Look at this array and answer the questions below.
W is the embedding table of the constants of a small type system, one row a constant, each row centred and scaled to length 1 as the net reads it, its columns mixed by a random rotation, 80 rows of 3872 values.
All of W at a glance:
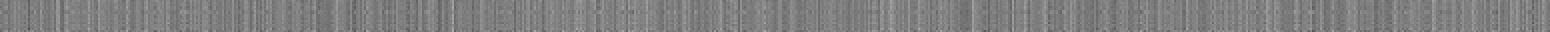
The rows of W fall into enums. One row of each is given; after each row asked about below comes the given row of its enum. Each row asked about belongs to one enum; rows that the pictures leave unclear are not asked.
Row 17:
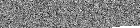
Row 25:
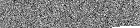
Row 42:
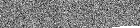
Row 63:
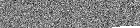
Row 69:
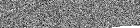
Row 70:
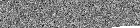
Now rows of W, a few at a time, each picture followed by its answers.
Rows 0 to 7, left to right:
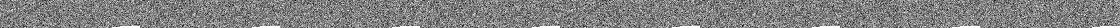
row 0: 69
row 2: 63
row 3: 70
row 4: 69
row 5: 70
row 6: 42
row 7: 25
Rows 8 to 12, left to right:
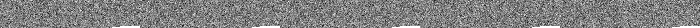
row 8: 17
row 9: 70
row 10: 70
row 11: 25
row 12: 42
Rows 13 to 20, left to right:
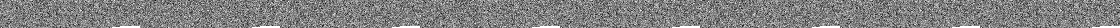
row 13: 17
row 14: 63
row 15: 70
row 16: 42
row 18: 70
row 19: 17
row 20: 17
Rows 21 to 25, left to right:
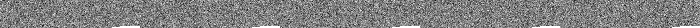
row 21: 70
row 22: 42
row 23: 17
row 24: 63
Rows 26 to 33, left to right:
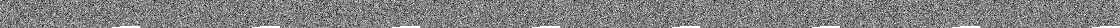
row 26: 70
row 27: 25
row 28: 17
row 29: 25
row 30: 25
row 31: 25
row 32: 42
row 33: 25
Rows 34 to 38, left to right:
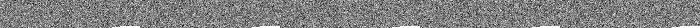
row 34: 63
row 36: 42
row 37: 17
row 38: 70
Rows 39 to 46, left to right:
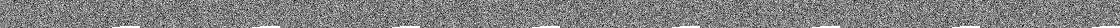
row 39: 25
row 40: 42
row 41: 25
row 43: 70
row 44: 17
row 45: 25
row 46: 70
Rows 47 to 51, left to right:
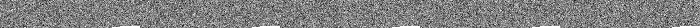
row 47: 69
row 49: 42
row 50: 17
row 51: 25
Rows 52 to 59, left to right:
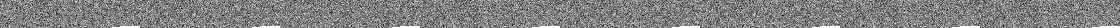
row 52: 17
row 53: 70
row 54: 63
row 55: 42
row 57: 70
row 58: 42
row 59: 42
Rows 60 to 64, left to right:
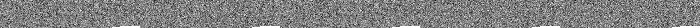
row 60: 17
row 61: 25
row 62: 17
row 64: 63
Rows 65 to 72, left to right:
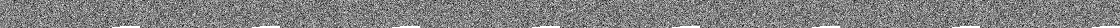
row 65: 25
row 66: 70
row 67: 42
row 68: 63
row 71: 25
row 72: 70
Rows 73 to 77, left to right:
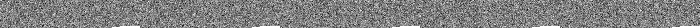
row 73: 70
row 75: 17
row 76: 42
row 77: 17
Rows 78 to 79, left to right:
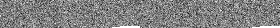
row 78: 42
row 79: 17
